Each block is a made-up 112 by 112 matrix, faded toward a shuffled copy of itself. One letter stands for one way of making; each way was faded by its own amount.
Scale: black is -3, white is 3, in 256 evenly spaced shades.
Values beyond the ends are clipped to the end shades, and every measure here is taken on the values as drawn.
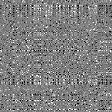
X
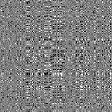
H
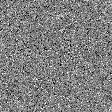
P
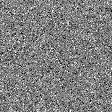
P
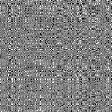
H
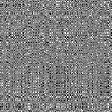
H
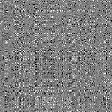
X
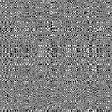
H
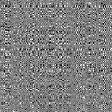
H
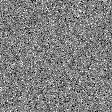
P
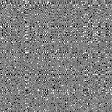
X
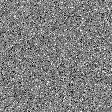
P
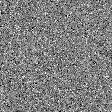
P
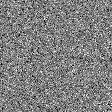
P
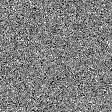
P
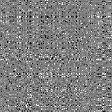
X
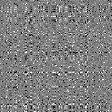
X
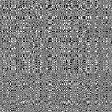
H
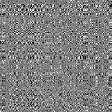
H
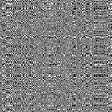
H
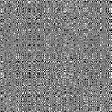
H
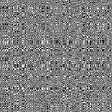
H
